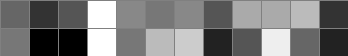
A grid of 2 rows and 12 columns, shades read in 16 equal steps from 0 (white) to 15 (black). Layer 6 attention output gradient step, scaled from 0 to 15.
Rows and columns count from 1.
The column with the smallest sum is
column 4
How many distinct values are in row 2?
9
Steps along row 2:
up same down up down down up down down up up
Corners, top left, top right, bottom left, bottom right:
9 12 8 13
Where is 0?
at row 1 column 4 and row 2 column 4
